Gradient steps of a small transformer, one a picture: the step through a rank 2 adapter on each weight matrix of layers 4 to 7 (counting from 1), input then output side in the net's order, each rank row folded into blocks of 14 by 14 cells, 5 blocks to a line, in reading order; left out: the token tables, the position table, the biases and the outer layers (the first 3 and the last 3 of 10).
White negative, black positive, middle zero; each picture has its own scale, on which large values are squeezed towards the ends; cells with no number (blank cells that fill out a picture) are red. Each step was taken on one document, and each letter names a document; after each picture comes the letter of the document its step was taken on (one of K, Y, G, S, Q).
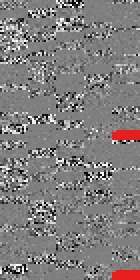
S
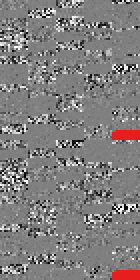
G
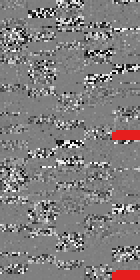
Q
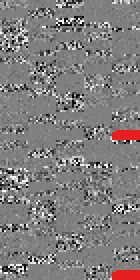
G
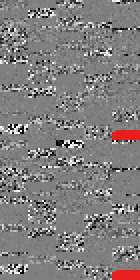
Q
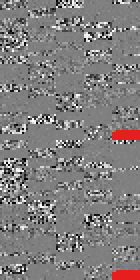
S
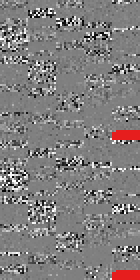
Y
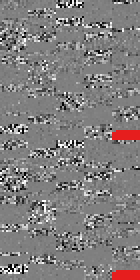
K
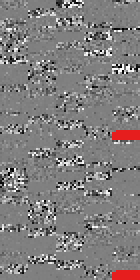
Q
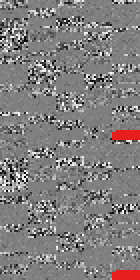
Y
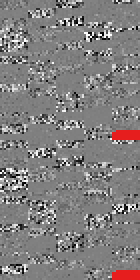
G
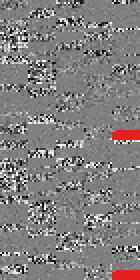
Y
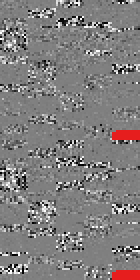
K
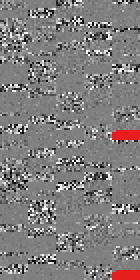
Y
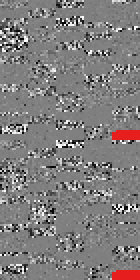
G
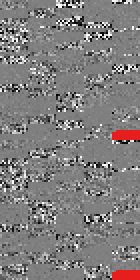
S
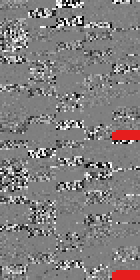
G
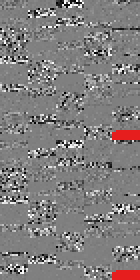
Q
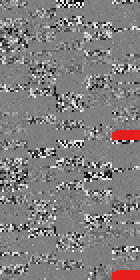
S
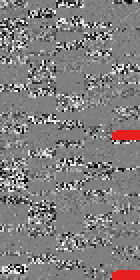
Y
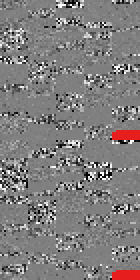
S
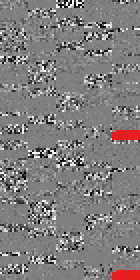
K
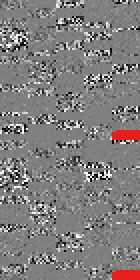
G
